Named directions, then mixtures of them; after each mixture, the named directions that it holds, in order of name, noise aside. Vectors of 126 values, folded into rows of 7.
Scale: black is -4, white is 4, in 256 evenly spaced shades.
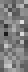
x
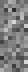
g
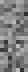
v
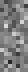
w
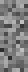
v, x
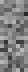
v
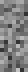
v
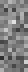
g, v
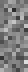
g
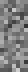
g, v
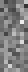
w, x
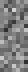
g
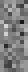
x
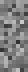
v, x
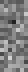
g, v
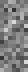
g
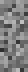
v, x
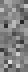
w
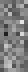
x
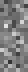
w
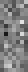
x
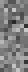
g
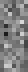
x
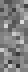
w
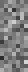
g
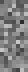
v, x
